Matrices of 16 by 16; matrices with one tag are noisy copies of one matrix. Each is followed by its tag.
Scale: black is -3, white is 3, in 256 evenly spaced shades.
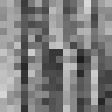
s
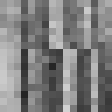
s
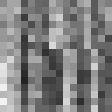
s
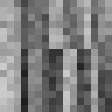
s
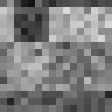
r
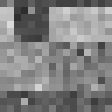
r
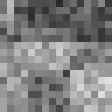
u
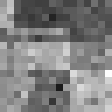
u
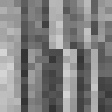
s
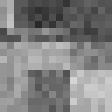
u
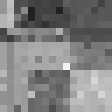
u
